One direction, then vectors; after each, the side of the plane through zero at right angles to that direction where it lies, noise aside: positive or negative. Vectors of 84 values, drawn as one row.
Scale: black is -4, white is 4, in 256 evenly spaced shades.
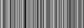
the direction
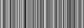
positive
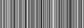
positive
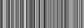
negative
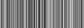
negative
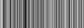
positive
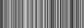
negative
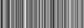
negative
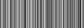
positive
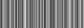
negative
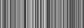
positive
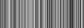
positive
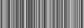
negative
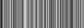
negative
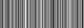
negative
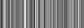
negative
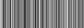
positive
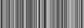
negative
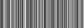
negative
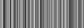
positive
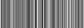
negative
